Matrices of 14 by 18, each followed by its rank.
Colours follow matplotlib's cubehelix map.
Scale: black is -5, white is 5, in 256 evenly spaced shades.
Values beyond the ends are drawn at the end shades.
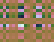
one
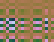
one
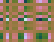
one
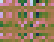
two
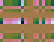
one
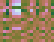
two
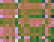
two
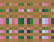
one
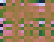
two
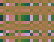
one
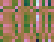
two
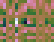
two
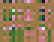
two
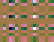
one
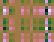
one
